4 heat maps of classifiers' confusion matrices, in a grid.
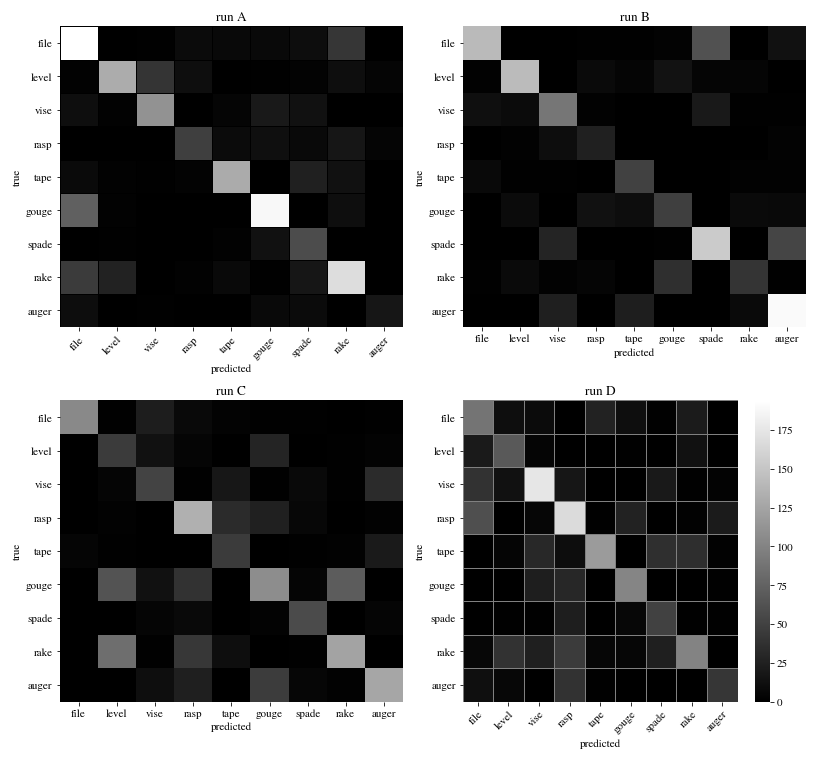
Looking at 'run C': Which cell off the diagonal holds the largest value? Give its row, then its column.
rake, level
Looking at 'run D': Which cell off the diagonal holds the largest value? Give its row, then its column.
rasp, file
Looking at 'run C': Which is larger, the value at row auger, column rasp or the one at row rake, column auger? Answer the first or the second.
the first
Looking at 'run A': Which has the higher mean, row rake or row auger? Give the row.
rake
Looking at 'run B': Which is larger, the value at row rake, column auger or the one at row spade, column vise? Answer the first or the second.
the second
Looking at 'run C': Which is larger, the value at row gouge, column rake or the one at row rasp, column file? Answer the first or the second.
the first
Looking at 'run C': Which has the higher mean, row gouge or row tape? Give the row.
gouge
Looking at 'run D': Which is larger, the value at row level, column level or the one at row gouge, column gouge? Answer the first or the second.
the second
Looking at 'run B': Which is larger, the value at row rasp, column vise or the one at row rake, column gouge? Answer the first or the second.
the second
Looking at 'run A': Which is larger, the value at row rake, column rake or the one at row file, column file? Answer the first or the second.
the second
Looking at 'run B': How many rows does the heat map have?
9
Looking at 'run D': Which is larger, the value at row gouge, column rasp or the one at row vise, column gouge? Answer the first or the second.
the first
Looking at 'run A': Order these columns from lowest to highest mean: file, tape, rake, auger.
auger, tape, rake, file
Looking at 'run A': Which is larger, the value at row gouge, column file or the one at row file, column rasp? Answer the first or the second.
the first
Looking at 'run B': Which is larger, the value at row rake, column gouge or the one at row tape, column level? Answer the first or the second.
the first
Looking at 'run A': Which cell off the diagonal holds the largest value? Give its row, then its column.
gouge, file
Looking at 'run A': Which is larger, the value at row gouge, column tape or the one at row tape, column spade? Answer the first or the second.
the second
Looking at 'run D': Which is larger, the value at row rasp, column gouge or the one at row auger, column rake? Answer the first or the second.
the first
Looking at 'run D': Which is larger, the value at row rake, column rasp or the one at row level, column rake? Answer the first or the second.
the first
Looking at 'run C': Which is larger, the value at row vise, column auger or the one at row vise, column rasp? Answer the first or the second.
the first
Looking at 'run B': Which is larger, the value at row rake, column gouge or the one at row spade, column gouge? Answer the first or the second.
the first
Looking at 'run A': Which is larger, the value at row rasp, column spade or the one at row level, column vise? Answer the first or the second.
the second
